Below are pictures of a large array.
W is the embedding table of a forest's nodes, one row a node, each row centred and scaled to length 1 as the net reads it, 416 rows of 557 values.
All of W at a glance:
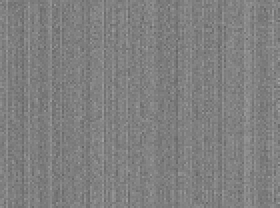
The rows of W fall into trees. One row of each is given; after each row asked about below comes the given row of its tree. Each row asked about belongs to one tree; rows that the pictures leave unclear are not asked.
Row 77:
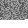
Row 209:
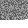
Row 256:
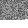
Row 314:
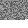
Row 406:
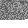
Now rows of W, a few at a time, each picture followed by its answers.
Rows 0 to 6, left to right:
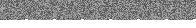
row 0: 314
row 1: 256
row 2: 314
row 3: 77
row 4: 256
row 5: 77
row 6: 314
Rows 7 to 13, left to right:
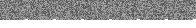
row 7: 209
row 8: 77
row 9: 77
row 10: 406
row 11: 77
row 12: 209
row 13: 209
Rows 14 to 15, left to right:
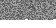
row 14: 256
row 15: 406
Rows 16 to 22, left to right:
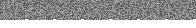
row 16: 256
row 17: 314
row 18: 314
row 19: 256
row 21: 77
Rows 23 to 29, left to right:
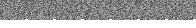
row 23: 256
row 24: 77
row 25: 209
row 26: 314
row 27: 314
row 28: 314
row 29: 314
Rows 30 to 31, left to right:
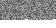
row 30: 209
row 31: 77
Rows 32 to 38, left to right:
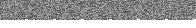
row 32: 256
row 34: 209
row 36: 209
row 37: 314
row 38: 209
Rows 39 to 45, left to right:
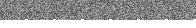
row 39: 406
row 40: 406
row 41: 77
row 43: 314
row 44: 314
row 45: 314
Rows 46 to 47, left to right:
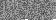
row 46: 256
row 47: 209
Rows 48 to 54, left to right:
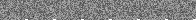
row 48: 77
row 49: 209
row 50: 256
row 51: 209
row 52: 77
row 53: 77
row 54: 209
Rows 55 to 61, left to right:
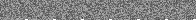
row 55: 77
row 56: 77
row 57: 209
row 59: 314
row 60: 314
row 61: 314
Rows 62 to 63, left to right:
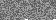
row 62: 209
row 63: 314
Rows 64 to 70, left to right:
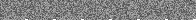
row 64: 77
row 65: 406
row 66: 77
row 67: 314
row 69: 77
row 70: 209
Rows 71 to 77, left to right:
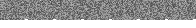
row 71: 209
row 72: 406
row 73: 256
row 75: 77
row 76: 314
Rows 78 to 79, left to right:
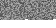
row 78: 77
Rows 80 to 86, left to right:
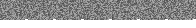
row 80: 77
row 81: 77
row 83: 209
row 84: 209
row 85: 314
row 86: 77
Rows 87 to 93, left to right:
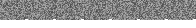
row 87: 314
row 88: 256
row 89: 209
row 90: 209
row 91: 77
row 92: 77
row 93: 77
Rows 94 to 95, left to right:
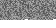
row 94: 77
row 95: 77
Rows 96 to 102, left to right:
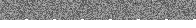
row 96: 256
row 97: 256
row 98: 256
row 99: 314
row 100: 209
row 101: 314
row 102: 77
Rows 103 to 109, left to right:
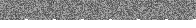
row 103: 209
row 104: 77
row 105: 209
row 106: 314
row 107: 77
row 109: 209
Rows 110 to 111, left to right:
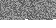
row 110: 77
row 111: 406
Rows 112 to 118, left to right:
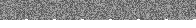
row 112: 256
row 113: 209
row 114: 209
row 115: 256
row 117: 209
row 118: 77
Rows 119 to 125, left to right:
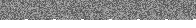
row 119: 406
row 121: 77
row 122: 209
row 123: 256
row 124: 77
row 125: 77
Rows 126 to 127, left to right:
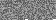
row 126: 314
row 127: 209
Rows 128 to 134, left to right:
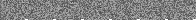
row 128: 209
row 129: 314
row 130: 314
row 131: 77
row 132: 209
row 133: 77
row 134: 209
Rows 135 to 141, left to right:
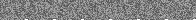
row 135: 77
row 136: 406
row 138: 314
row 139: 256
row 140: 209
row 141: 256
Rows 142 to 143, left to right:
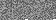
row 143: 256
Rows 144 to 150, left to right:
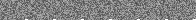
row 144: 314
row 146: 256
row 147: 209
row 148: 256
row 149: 77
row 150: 209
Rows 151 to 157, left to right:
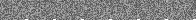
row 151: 314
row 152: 314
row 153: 209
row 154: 314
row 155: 256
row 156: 209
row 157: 256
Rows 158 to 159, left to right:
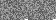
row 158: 209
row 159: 209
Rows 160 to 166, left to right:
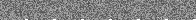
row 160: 77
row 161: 209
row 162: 256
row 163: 256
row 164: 209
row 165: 209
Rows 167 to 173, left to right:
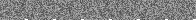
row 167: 77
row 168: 209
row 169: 314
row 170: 77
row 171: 77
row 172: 314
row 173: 209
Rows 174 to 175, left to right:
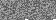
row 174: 314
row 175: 314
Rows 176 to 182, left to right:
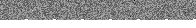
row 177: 77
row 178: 77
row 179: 314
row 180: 406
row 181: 256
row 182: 77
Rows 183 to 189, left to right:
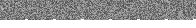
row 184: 314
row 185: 209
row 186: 256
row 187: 314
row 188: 209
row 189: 77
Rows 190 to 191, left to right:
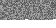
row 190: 314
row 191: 256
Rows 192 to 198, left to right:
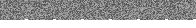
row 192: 209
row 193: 314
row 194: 256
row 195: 77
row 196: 314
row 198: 406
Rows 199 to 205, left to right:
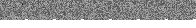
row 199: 77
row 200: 77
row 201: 77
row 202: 209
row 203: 406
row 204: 209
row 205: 209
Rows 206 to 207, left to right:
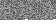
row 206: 314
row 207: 314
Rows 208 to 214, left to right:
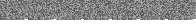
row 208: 209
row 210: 256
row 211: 209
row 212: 209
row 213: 406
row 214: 209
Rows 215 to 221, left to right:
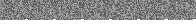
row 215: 314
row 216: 314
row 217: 256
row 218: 77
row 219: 314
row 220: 209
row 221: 406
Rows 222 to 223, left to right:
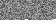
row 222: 406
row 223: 209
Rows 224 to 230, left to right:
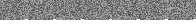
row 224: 209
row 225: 314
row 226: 77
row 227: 314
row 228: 77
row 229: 209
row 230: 314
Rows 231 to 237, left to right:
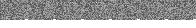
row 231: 209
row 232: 314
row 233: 406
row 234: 406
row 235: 209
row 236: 406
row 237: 314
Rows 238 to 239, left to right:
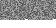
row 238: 77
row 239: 77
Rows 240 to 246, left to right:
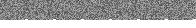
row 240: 256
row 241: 77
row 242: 406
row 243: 256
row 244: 77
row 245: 209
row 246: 209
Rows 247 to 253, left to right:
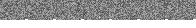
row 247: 314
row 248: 314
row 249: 77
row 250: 256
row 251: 314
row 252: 256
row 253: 314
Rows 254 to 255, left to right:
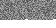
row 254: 314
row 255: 77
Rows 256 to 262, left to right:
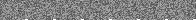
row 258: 209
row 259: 209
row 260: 77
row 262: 77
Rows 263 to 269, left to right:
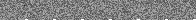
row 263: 256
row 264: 314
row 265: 314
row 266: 406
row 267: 209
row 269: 314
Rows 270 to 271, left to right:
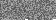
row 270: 77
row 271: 209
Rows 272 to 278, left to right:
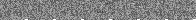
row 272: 77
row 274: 77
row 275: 209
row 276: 256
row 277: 77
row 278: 209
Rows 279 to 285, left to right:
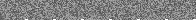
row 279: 209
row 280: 314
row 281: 77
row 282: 77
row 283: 209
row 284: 77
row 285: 314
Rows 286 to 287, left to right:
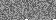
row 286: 314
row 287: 77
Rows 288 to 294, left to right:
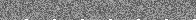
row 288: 77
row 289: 256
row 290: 314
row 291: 77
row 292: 256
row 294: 314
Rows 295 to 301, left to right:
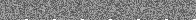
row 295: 256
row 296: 314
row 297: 77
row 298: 256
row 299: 314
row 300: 314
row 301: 209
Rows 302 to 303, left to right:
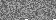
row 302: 406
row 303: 77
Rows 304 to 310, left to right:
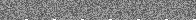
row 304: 314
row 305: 209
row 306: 77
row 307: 314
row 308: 77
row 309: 314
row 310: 77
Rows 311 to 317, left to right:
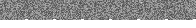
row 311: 256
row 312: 256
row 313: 256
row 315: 314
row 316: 256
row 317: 406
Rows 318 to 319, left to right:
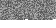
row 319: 209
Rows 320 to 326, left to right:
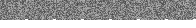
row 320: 406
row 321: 209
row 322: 209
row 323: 314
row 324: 209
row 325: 77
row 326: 256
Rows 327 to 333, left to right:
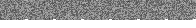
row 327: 209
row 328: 314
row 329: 77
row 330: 256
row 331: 314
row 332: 209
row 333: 209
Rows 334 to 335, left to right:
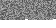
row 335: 77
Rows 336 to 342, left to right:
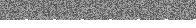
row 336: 209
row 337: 77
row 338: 77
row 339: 314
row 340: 77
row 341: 209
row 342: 314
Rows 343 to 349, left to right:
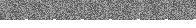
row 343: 209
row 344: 314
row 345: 209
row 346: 314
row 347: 209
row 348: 209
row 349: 314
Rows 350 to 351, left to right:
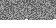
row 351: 314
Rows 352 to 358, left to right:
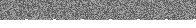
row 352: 77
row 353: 77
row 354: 77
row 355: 256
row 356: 256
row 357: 314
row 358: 314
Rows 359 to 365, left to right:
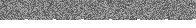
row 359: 406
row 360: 77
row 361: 209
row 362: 314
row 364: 256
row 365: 209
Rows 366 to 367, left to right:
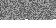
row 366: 77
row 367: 256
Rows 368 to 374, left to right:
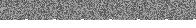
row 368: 314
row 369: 209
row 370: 406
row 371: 77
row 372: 77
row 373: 256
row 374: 314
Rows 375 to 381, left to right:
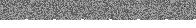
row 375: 314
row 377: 77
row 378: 77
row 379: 209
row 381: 314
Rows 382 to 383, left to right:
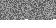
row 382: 209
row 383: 314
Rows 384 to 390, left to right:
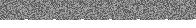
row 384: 406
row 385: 314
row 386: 314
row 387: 314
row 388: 209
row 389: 314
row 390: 314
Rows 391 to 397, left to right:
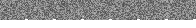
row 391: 314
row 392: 77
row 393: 314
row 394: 256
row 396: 209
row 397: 314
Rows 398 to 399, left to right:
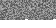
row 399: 314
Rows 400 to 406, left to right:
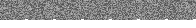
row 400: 314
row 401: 314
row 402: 314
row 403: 209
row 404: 209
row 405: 256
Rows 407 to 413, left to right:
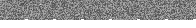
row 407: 209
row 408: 256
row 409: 314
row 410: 209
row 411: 77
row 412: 209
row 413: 314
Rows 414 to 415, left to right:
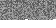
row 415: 77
